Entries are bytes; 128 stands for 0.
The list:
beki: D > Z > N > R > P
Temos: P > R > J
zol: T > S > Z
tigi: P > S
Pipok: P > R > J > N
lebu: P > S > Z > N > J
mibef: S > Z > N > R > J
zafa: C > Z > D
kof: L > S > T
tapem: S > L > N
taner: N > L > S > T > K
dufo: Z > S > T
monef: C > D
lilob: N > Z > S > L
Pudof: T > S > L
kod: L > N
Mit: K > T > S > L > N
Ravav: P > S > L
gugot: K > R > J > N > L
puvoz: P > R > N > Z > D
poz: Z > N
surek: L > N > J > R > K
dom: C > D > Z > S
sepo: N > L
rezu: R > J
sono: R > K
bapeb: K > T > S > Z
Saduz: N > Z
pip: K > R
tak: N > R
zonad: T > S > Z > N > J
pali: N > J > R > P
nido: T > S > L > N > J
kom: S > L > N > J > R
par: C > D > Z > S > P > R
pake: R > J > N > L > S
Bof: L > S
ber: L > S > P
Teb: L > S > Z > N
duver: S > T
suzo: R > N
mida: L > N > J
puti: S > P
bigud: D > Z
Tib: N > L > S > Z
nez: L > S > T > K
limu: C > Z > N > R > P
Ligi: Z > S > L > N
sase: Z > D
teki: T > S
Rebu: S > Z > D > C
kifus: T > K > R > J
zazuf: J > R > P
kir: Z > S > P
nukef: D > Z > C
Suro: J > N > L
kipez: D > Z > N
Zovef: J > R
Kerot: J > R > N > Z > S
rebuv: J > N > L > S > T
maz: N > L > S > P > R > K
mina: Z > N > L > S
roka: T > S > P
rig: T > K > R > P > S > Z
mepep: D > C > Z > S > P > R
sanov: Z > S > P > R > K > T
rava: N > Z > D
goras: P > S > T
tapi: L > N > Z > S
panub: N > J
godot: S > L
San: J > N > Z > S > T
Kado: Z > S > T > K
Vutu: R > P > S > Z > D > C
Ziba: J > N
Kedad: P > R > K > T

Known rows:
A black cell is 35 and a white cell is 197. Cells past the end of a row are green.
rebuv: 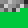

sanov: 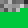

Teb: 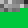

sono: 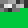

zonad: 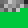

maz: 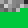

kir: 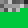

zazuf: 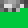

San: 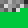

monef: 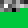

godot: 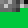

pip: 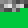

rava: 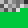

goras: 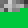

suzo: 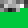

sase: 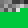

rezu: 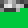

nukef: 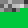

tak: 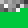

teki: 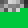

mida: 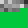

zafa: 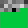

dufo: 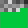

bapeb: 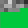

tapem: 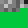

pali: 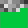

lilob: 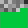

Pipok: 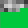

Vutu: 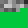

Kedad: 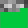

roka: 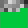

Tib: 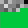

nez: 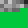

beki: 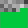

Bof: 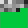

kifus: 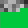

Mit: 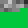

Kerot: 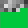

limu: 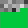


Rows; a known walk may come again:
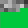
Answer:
gugot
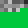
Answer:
Kado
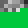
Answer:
zol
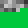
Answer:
pake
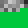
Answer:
nido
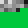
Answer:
Bof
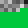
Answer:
mina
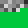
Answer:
San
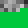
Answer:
rig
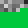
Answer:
taner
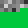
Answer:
par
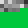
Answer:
mida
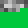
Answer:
Pipok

